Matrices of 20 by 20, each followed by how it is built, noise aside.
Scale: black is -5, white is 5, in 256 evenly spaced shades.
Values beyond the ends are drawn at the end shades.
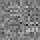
low rank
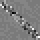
banded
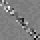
banded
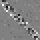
banded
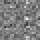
low rank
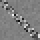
banded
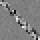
banded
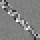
banded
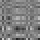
low rank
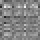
low rank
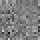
low rank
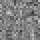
low rank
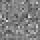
low rank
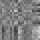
low rank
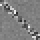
banded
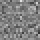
low rank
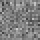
low rank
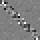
banded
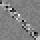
banded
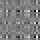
low rank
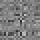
low rank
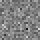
low rank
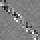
banded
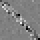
banded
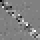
banded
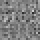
low rank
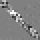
banded
